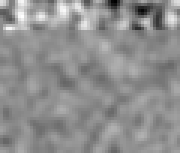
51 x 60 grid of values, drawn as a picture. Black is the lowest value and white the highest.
The field is mottled with small blotches. The halves do not mirror each other. The bottom part is calmer, past a seam about 20% of the way down. The distribution is heavy-tailed on both sides. No regular stripes run through it.
